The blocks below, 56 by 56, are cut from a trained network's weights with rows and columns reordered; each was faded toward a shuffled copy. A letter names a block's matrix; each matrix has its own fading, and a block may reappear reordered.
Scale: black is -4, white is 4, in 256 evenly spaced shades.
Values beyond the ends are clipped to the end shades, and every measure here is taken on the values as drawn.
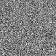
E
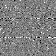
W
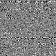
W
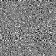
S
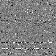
W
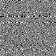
W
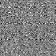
S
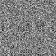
E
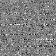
S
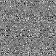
S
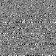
S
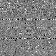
W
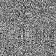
E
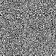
E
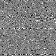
W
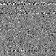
S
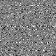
S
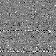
W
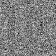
E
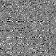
S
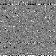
W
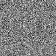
E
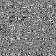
S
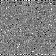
W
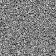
E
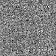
E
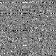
W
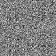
E
